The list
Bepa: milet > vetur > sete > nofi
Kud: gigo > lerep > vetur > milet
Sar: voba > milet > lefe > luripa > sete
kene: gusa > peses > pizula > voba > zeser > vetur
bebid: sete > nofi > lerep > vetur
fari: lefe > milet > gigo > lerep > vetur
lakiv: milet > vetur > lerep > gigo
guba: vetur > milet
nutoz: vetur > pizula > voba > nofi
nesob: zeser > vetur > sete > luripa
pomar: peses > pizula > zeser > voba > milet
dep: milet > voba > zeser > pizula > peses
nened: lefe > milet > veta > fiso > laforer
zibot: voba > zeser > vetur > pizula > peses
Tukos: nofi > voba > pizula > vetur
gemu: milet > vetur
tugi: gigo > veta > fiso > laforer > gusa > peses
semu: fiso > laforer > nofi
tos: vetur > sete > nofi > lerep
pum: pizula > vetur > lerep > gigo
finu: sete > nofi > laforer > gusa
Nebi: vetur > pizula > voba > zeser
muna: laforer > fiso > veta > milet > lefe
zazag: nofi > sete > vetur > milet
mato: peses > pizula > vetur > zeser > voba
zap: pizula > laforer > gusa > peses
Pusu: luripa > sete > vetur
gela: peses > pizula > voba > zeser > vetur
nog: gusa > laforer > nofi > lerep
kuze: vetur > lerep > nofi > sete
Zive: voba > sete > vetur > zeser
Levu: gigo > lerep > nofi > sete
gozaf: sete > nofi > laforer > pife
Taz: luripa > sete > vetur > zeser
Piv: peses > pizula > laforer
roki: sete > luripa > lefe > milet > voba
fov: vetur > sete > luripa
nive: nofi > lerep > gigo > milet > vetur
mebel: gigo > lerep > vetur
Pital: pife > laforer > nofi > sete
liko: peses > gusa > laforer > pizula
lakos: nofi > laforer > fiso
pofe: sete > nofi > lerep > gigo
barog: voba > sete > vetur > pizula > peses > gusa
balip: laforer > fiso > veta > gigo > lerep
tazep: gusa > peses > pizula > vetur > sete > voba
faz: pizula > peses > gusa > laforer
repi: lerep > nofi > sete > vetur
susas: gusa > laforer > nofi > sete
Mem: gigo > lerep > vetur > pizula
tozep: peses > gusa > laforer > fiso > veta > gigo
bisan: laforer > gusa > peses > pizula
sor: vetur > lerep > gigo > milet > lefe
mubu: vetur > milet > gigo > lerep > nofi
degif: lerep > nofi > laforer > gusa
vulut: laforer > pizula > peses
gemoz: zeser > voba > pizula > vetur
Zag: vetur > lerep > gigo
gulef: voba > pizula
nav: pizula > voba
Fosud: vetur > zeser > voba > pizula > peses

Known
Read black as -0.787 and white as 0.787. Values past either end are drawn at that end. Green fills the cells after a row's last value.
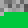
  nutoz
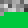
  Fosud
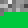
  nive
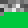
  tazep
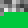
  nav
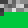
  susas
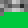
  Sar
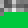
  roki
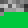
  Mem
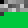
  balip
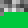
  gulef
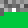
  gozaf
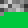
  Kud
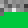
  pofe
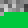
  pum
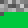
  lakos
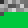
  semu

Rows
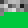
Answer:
dep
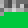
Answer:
Pusu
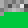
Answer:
tos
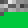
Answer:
nened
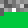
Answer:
finu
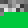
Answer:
faz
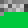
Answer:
Zag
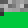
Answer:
degif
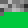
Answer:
Levu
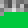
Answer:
Taz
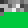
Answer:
kene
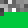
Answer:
Pital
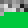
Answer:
mato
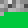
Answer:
Bepa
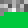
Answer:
nesob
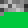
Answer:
mebel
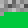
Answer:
zazag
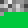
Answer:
lakiv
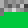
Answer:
bebid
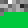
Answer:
fari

